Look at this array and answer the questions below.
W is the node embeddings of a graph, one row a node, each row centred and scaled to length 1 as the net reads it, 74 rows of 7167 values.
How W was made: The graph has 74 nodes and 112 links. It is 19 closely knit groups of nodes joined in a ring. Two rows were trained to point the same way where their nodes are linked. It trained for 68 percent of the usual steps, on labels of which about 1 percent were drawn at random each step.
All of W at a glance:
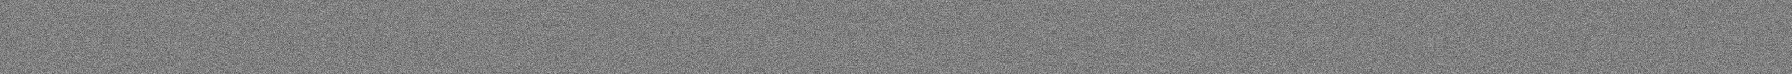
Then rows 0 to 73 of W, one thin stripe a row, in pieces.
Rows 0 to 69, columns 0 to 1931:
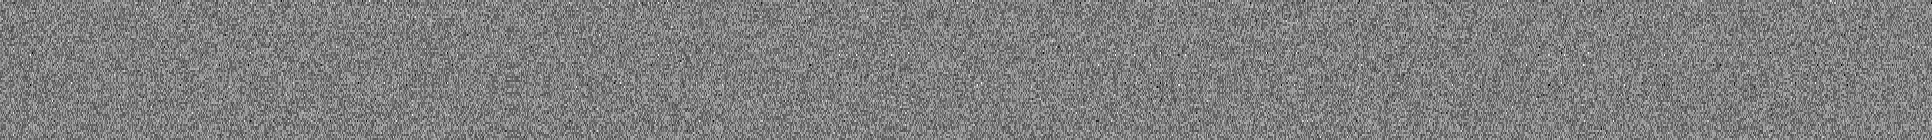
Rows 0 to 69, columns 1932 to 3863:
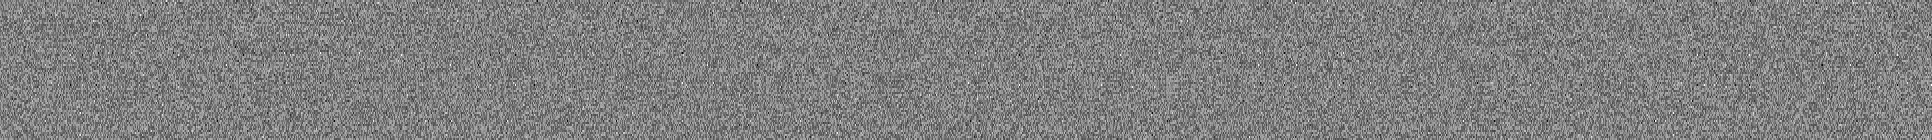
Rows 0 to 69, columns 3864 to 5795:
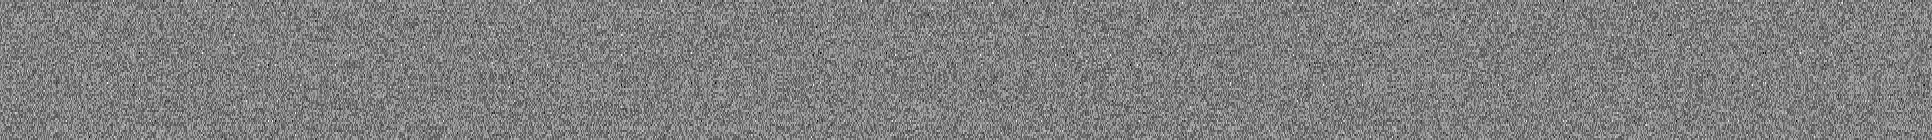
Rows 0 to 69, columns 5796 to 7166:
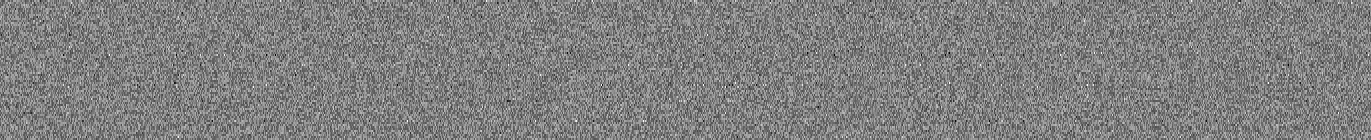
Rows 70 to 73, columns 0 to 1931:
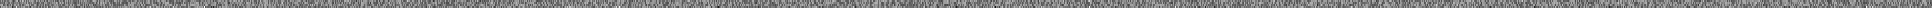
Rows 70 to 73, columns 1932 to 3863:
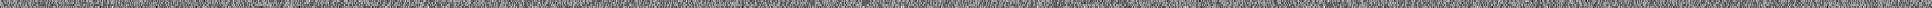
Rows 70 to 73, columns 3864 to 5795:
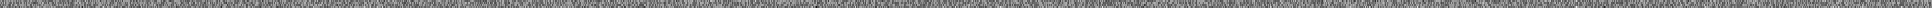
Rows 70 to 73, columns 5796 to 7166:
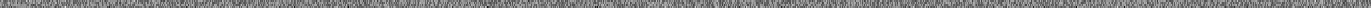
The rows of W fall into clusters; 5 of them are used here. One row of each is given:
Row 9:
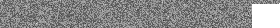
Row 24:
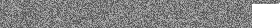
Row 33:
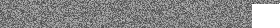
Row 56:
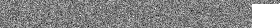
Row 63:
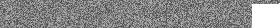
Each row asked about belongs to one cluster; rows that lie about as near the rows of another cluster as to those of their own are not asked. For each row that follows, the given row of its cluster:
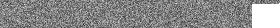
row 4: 24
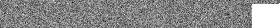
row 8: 63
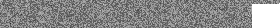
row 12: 9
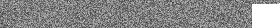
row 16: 56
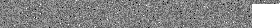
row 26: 24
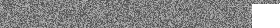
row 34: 9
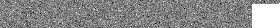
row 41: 24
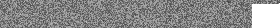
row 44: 63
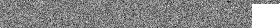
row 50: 63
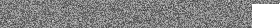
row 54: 33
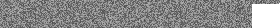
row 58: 24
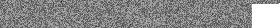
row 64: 63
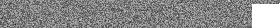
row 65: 33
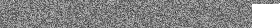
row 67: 56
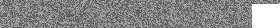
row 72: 9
